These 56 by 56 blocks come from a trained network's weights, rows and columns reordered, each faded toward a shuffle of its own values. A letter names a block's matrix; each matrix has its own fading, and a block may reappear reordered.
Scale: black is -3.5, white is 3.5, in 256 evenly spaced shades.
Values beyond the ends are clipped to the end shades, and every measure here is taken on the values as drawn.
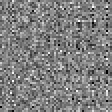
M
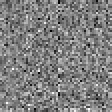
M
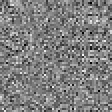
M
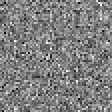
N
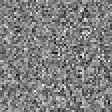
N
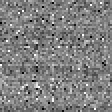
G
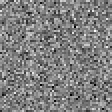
N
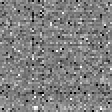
G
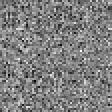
M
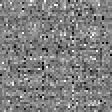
G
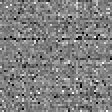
G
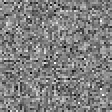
N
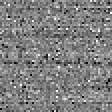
G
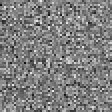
N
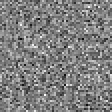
N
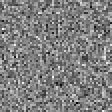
N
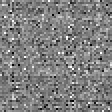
G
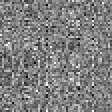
M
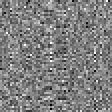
M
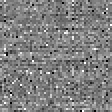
G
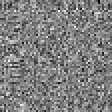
N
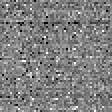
G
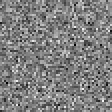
N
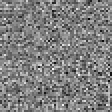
M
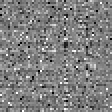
G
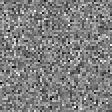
N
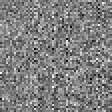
M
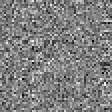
N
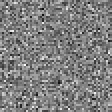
N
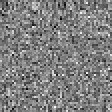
N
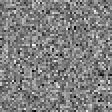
N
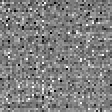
G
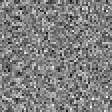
N
